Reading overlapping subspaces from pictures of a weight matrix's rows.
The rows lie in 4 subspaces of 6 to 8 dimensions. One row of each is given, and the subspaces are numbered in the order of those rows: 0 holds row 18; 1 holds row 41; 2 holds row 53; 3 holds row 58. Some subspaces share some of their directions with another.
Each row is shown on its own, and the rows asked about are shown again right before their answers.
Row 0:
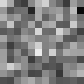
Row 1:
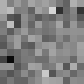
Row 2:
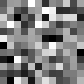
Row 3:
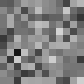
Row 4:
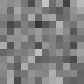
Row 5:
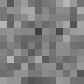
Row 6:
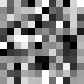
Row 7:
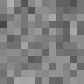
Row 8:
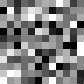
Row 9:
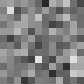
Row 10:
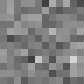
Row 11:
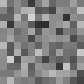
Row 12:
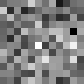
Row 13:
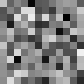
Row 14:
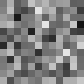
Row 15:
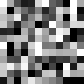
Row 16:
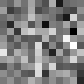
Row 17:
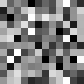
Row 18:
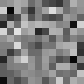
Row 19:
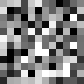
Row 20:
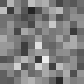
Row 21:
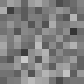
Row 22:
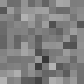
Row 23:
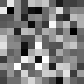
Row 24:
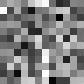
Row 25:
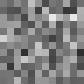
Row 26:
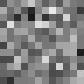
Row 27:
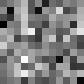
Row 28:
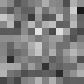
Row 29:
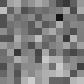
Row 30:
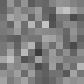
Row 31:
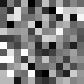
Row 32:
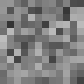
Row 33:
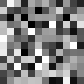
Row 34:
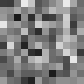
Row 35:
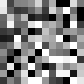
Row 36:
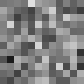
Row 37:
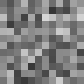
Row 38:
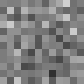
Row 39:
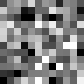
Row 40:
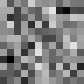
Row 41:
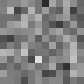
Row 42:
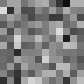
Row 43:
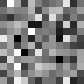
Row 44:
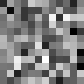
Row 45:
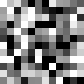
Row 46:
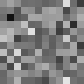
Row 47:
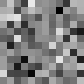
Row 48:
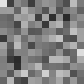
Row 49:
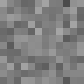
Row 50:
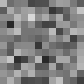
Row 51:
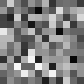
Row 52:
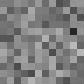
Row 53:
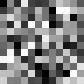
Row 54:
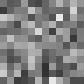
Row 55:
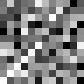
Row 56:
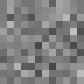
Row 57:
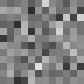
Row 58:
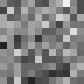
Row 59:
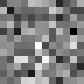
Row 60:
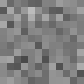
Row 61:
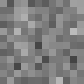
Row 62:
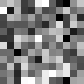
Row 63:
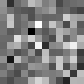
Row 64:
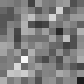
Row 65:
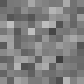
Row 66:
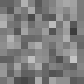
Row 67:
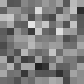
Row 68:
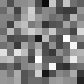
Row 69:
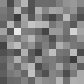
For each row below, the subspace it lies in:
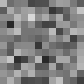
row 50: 1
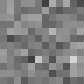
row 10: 1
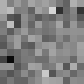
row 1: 2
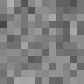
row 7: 3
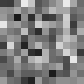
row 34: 3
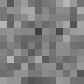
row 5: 3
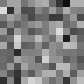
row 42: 0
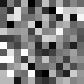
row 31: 2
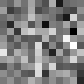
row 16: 1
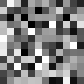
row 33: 0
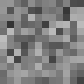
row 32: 1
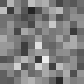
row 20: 1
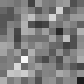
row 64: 0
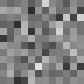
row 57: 2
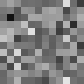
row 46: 0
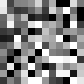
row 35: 2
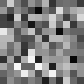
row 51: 1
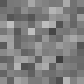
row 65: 1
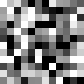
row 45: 1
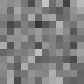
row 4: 2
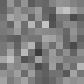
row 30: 2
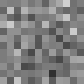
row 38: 1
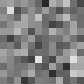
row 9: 1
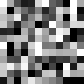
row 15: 3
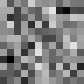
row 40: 2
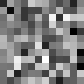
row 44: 2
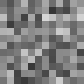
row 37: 2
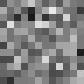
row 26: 0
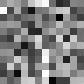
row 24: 3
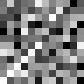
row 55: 0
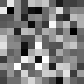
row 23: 1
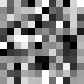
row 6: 1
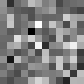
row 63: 2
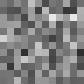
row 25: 2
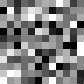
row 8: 0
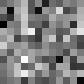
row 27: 0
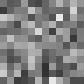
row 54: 3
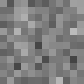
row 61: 0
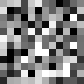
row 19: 2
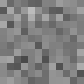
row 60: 0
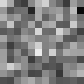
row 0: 3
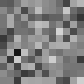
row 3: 1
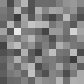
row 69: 0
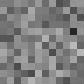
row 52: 1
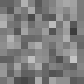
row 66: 3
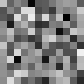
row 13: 2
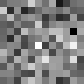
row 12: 1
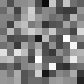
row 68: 1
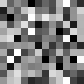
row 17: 0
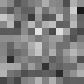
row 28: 3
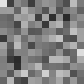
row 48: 2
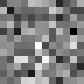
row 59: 1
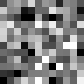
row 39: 0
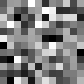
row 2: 2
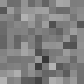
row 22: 0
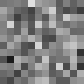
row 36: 2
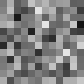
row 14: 0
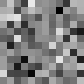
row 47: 0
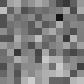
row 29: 3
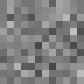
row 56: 1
